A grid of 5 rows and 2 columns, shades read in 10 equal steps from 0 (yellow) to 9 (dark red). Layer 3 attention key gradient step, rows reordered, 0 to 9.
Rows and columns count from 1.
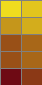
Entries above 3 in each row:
0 0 2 2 2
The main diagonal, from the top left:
0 2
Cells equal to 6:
2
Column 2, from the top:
1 2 5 5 7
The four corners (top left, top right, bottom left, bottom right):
0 1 9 7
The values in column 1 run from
0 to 9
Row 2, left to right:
3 2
